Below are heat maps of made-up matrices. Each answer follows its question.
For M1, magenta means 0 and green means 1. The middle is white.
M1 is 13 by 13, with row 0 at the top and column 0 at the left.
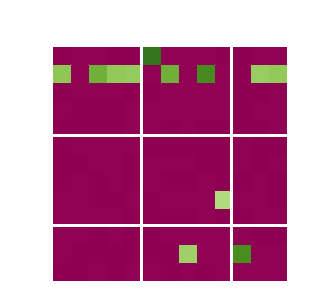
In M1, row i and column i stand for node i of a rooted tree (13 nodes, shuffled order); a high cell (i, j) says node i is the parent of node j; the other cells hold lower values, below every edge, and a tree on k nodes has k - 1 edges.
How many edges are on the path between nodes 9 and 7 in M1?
4
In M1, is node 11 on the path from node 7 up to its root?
yes
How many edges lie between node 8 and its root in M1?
1
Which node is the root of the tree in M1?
1
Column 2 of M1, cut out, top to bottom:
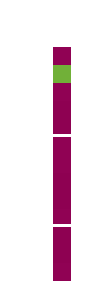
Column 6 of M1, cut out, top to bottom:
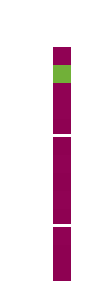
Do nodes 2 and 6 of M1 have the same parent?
yes
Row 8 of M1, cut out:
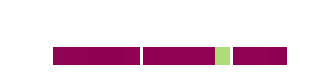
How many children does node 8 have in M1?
1
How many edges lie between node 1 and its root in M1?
0
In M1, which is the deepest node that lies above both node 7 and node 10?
11
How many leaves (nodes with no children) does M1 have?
9
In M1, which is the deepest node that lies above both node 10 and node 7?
11
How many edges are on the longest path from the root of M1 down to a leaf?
2
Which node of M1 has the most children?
1
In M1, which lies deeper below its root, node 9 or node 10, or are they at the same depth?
the same depth
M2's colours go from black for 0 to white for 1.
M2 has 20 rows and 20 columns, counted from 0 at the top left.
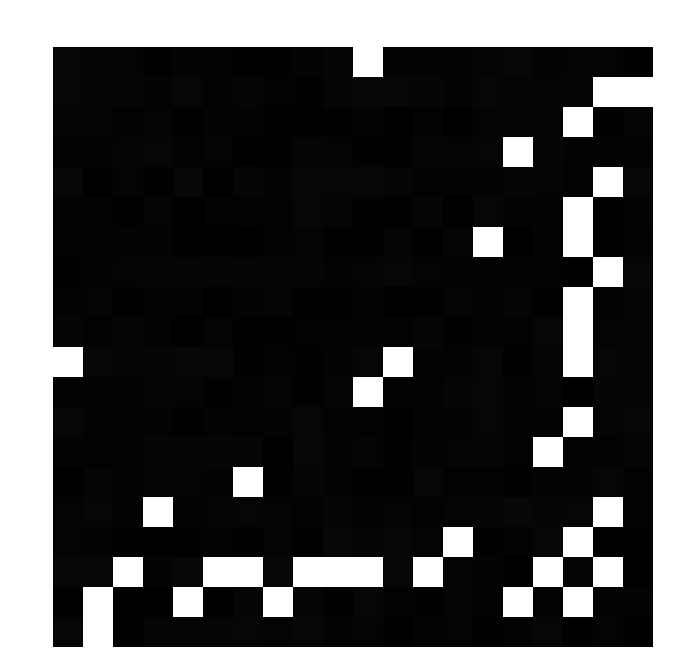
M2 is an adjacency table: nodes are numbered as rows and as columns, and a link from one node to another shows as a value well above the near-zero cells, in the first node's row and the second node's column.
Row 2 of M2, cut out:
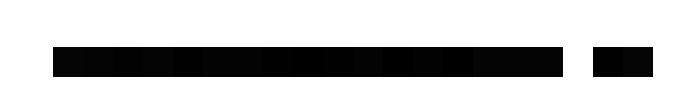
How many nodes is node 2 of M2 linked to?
1
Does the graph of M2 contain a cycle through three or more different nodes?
no
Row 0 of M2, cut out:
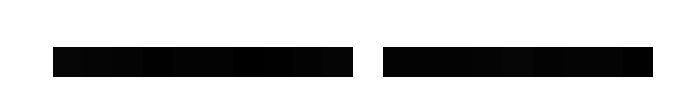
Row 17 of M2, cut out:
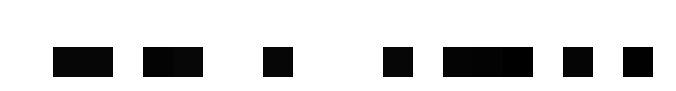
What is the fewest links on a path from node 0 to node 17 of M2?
2
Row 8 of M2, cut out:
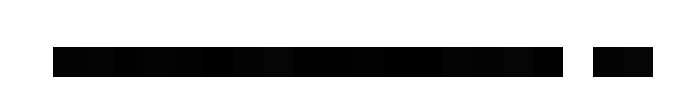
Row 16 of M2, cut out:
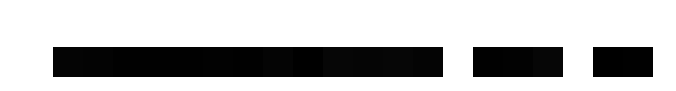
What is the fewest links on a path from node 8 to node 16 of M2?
2
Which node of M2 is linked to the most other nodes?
node 17
